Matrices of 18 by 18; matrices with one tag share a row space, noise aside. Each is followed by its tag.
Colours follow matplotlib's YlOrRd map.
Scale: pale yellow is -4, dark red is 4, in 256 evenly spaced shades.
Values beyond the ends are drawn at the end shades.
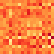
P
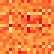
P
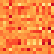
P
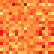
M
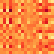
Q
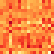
P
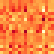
M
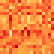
P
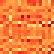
P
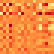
Q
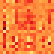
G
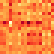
P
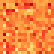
G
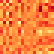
Q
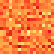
P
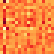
G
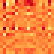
G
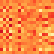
Q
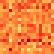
P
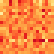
M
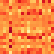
P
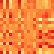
Q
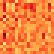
G
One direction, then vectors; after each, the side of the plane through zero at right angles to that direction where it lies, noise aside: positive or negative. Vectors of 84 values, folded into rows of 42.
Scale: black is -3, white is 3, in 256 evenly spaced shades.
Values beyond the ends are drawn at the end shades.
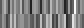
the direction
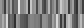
negative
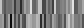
negative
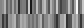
positive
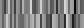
negative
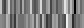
negative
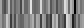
negative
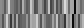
negative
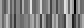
negative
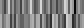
negative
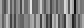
negative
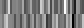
negative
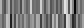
negative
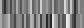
negative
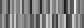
positive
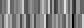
negative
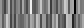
negative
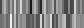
positive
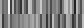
negative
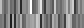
negative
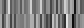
negative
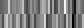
negative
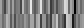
negative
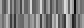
negative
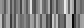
negative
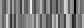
negative
